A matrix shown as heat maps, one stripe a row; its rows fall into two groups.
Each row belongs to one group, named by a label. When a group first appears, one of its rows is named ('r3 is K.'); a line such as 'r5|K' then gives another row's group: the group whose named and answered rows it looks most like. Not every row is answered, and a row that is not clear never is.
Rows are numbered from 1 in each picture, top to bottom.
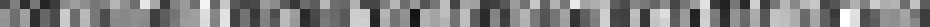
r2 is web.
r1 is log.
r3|web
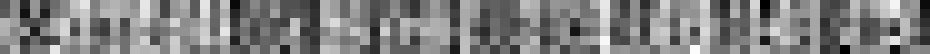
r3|web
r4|web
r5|web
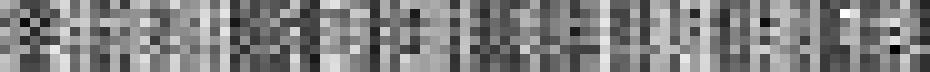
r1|web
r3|log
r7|web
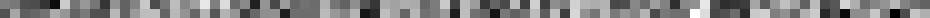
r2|log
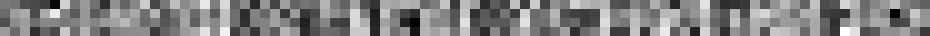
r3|log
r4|web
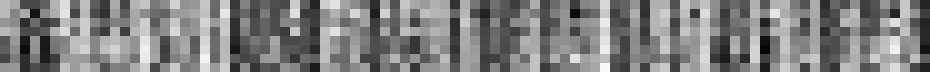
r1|web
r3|web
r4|web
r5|log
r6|log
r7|log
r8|web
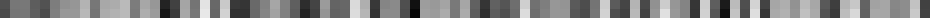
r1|log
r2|log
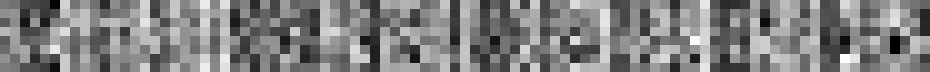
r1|web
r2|web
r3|log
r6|log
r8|web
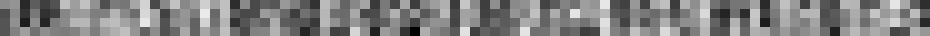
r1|web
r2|log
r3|log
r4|log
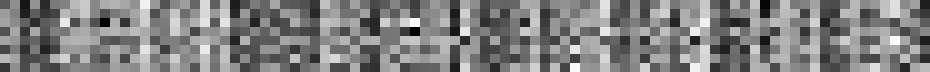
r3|web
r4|log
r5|web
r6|log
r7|web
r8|log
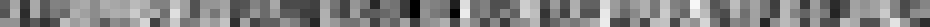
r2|log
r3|web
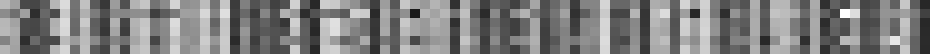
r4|web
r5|web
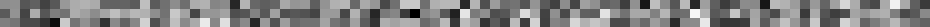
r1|web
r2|log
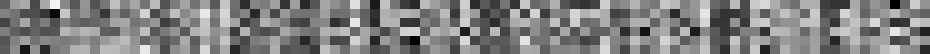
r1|log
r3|log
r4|web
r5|log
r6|log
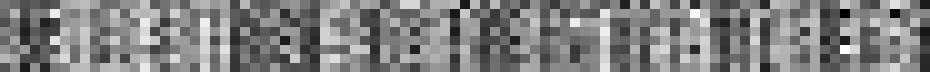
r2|log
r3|log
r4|web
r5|log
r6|web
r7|web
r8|log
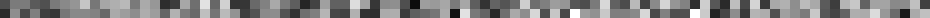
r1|log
